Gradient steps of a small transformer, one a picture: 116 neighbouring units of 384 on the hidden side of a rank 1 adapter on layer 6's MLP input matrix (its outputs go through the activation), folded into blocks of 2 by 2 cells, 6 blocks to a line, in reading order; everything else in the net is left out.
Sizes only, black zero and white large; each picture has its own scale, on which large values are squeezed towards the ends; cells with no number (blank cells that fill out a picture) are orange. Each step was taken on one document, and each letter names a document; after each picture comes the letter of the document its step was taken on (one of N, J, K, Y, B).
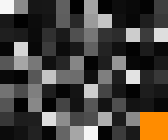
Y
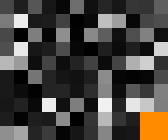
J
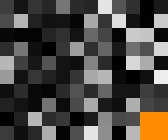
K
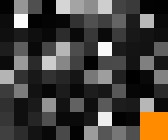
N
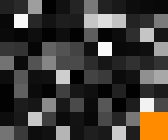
N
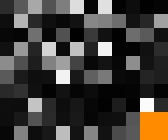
N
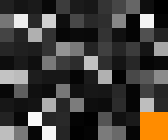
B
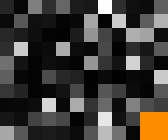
K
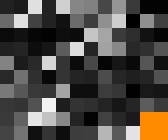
B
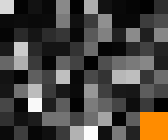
Y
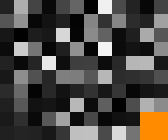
K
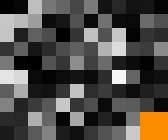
B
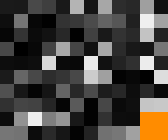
J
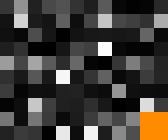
N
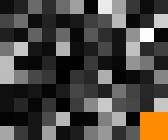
K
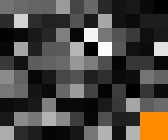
B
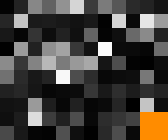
N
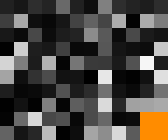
J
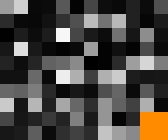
Y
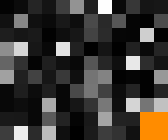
J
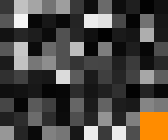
N
